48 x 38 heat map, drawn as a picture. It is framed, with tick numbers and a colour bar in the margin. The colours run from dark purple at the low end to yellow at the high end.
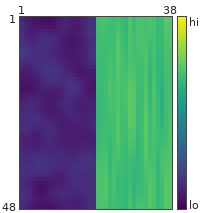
The table splits into one row of 2 panels. Panel 1,1: very low, blotchy, faint in contrast. Panel 1,2: high, streaked downward, faint in contrast.
